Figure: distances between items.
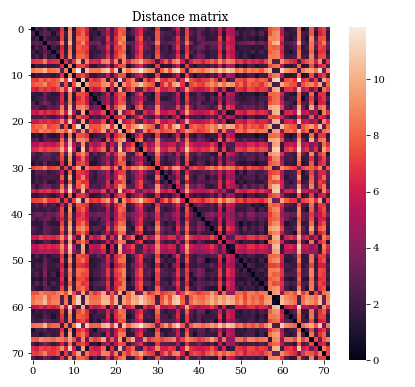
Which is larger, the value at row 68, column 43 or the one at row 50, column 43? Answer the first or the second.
the first
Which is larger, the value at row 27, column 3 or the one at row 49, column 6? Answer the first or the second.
the first
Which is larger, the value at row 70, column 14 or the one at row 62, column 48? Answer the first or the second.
the first
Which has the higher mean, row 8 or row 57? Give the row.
57
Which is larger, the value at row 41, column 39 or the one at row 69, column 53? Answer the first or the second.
the second
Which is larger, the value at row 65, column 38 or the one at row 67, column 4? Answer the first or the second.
the second
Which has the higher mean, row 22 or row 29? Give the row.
22
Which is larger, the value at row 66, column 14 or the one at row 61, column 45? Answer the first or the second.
the second
